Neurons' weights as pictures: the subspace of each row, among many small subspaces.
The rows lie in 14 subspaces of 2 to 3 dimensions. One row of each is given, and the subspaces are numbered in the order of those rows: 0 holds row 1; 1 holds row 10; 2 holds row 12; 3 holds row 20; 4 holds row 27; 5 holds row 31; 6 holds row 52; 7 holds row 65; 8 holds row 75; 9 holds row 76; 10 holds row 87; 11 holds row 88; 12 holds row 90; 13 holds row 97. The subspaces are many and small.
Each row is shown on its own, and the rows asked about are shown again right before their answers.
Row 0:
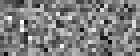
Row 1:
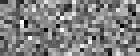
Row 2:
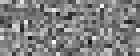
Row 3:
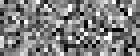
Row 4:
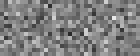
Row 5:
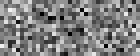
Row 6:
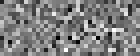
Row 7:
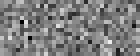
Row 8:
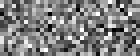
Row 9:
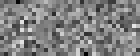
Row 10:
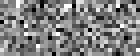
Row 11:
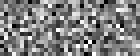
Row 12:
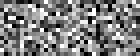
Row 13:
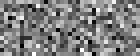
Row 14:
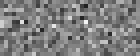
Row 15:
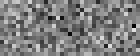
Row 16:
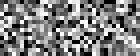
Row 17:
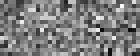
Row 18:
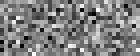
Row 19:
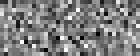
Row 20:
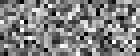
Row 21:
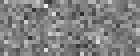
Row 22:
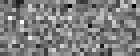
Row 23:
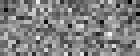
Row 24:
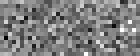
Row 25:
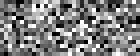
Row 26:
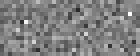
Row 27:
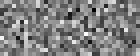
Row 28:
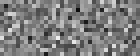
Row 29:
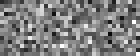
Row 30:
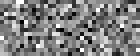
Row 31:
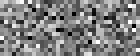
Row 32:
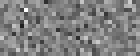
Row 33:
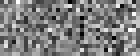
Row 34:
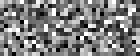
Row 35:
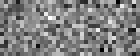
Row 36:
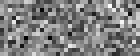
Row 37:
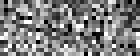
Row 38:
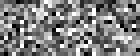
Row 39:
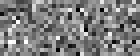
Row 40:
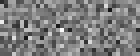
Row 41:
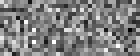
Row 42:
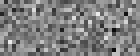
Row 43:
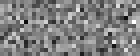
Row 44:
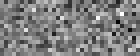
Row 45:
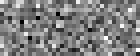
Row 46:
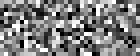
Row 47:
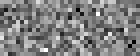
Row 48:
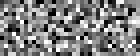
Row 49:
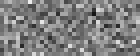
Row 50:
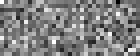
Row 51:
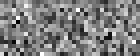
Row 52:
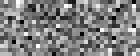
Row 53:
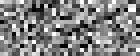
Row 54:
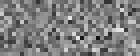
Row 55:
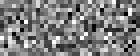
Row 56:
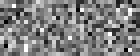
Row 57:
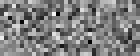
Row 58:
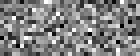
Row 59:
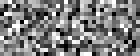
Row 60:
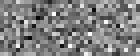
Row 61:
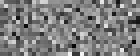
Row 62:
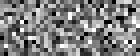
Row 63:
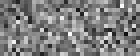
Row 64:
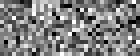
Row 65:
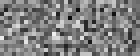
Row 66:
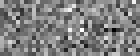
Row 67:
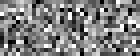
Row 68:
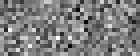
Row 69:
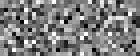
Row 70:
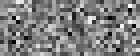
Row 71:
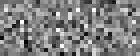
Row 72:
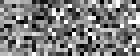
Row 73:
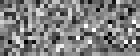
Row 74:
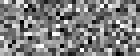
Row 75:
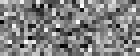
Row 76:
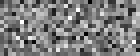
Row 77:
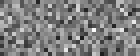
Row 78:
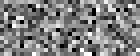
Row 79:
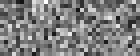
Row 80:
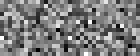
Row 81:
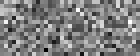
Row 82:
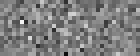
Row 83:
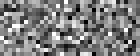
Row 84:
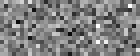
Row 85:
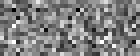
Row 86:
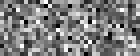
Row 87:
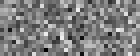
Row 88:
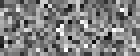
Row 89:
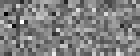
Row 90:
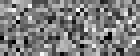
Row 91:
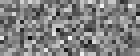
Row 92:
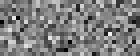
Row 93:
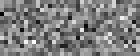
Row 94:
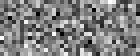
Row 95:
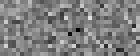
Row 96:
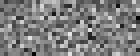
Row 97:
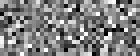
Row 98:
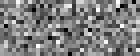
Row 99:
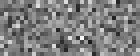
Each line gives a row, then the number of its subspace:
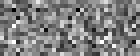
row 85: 12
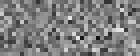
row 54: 13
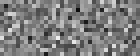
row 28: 7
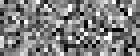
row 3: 11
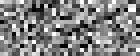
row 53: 8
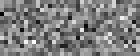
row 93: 8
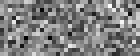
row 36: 2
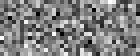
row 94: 10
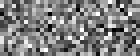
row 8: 13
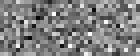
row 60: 4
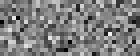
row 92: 3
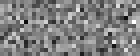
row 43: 3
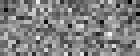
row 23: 10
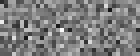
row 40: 0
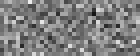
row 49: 2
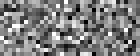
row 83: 7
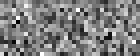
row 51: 12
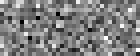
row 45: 6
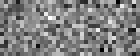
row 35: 6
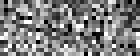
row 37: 10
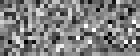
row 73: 8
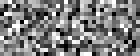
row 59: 7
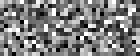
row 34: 9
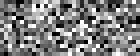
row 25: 3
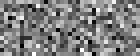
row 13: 2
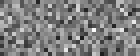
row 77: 13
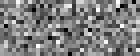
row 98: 1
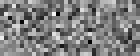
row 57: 7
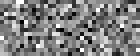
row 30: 1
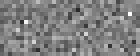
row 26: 9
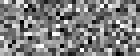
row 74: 0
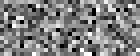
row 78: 2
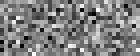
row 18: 2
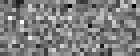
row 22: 6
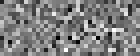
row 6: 11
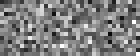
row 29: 8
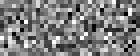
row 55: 3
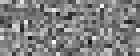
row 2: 0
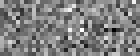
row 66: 11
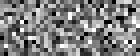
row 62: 3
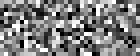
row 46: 4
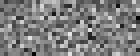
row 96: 3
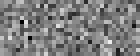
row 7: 1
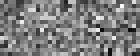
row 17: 6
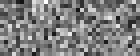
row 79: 8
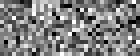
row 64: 8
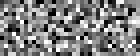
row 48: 9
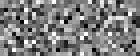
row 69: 9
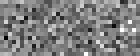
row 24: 10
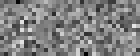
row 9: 4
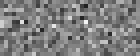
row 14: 1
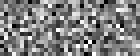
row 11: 13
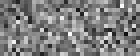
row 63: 12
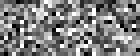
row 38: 4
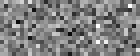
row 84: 5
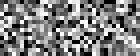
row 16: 13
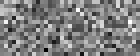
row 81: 10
